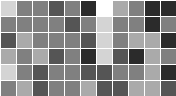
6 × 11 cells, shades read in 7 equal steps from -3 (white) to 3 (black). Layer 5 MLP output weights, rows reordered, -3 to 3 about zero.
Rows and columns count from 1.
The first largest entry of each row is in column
6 10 11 6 11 3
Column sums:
-4 -2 1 2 1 5 -7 1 0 0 7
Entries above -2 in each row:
9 10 10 10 10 11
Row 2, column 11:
0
